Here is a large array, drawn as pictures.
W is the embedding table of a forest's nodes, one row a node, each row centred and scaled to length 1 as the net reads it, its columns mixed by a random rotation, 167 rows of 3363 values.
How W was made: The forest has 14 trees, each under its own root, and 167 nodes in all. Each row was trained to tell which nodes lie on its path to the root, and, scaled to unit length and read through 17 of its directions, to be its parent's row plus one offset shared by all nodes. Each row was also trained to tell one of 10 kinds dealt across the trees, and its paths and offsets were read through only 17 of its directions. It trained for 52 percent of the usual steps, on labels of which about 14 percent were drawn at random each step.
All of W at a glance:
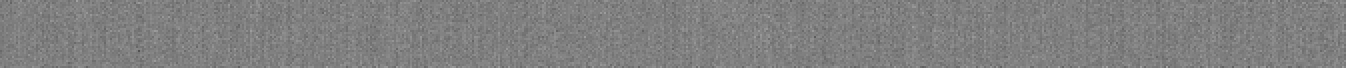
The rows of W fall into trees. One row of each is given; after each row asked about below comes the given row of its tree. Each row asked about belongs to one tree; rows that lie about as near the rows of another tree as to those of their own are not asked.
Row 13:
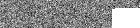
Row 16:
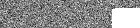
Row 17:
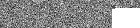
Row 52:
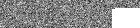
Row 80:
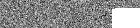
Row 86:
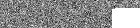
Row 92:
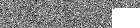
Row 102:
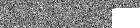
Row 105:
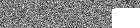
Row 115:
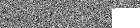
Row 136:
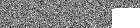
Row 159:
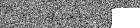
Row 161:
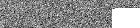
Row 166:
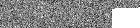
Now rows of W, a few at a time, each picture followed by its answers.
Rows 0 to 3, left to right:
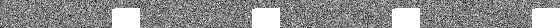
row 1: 105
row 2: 13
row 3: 161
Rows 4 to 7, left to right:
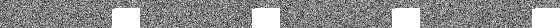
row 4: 159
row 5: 80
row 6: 136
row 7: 86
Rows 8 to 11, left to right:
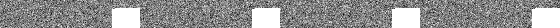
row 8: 115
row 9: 159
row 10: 52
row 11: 16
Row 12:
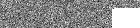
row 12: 115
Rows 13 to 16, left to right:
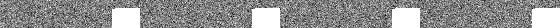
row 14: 16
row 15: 86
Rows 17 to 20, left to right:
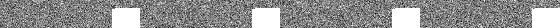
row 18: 52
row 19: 52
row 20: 115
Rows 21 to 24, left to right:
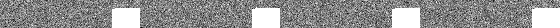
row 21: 115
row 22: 52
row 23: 166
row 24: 115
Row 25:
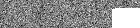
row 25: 52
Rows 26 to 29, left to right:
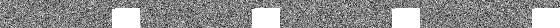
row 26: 161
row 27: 102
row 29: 52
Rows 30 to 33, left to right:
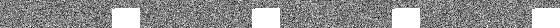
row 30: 105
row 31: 16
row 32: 105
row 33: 115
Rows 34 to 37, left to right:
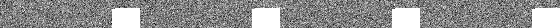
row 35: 102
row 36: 86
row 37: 17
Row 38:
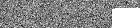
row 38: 159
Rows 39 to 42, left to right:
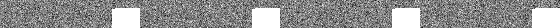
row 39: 13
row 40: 52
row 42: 13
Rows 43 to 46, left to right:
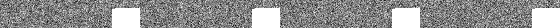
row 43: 102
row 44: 102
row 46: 115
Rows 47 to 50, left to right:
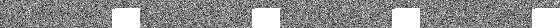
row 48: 136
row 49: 159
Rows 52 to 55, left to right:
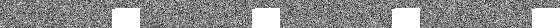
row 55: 52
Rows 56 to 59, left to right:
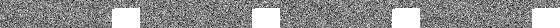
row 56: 115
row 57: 92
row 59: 115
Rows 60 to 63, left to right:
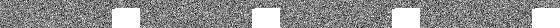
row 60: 105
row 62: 105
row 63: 80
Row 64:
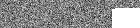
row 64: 17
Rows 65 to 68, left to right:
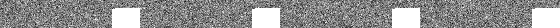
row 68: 13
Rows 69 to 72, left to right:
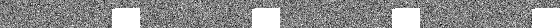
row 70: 102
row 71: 16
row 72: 17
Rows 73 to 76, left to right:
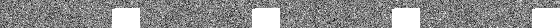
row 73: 159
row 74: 102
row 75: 16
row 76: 16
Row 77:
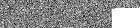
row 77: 102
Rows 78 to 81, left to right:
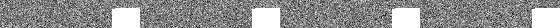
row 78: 166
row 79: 86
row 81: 16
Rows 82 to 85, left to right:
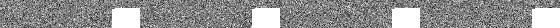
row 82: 166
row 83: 166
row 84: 52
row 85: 17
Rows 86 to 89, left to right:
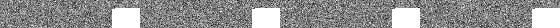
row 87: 161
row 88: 13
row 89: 13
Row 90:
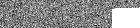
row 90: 159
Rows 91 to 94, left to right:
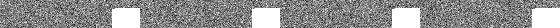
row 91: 92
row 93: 159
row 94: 102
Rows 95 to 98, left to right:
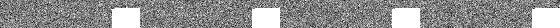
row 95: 16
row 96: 161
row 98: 13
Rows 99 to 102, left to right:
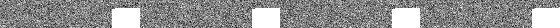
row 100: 13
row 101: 16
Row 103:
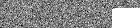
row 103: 159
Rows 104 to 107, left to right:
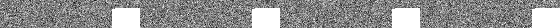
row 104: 159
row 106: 13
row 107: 102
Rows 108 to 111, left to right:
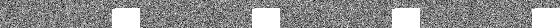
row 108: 102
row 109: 92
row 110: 115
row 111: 17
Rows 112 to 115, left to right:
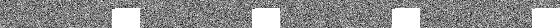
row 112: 16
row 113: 161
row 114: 102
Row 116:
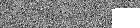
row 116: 52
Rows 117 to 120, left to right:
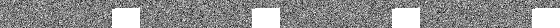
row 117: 17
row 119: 16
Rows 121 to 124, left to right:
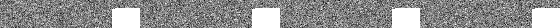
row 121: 52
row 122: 16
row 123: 161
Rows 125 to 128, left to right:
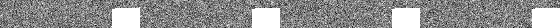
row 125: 159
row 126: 17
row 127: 16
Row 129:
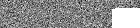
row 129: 17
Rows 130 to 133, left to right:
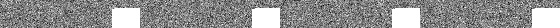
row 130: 115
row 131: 17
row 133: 102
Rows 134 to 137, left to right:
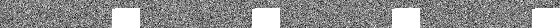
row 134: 52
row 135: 159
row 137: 16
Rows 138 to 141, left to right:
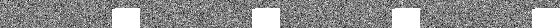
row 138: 80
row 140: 136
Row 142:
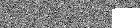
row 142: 17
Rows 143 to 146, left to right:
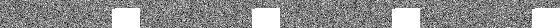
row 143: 13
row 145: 13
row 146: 166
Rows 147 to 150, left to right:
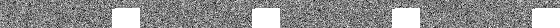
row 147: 102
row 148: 13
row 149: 115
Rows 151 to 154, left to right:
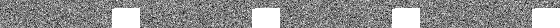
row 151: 102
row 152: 52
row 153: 159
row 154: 92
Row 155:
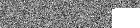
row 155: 105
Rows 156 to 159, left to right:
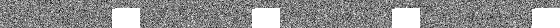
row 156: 161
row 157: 105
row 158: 17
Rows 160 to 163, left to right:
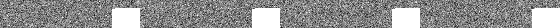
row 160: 105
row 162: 52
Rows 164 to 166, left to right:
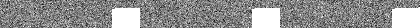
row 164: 105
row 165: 13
